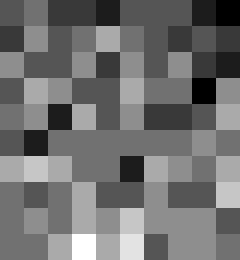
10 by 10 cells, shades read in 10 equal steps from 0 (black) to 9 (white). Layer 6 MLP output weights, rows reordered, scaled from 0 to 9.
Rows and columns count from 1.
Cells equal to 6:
13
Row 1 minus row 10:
-1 0 -4 -7 -5 -5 0 -2 -4 -4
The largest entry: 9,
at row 10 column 4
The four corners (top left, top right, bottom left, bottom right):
3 0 4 4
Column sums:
38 43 38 49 37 46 38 38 31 38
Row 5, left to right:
4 5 1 6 3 5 2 2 3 6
